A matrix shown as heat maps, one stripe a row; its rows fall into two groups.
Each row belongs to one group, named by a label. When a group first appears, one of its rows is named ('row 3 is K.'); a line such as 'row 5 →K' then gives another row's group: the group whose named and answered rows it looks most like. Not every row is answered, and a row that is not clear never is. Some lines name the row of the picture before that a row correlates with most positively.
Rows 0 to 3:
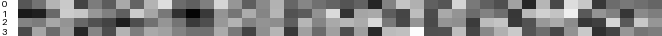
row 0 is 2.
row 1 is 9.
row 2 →9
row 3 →2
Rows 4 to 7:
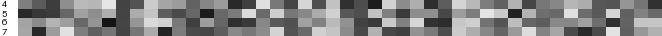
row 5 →9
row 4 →2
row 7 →9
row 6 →2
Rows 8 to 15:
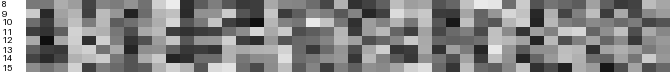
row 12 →2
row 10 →2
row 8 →2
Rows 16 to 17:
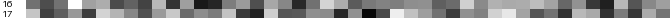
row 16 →9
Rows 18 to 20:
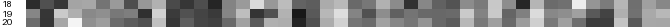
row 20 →9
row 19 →9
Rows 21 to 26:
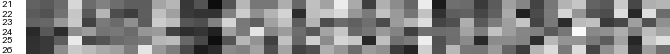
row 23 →2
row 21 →9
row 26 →9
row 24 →9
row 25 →9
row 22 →9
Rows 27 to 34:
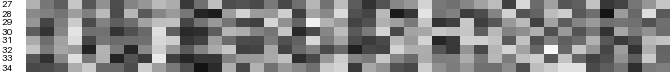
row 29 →2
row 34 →9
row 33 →9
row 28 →9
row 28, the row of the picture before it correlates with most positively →22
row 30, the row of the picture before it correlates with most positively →22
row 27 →2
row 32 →2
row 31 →2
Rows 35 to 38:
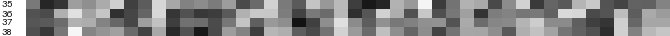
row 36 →9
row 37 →9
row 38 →9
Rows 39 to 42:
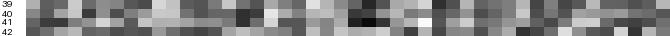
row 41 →2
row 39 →2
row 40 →2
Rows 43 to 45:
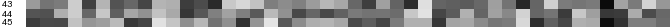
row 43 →9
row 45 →2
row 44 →2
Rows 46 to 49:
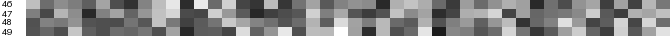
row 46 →2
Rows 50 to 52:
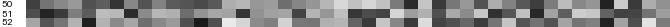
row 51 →2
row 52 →9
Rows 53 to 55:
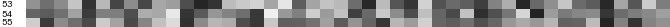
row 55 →2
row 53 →9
